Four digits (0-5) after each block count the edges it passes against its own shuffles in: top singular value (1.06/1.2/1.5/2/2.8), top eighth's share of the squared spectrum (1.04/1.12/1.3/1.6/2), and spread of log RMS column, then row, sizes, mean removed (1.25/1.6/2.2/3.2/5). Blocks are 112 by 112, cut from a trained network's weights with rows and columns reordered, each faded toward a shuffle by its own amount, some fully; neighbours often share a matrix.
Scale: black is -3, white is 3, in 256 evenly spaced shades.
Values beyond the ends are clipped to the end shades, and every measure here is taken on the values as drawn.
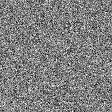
1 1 0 0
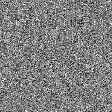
3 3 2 1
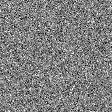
0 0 0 0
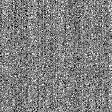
3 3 0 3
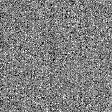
2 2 0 1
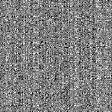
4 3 1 3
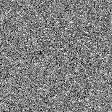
0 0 0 1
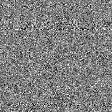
2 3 0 3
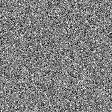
0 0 0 1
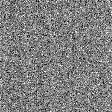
1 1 0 1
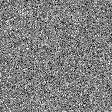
0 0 0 0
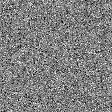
0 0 0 0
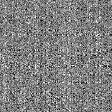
3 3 1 3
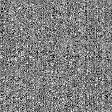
3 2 1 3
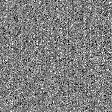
2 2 0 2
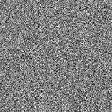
3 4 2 1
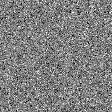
1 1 0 1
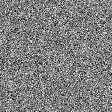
2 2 0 0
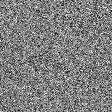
2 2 0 0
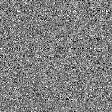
2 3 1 3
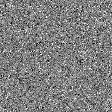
1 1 0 2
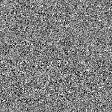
2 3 0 3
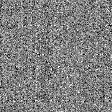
2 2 0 2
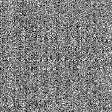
2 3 0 3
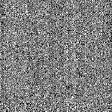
2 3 1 3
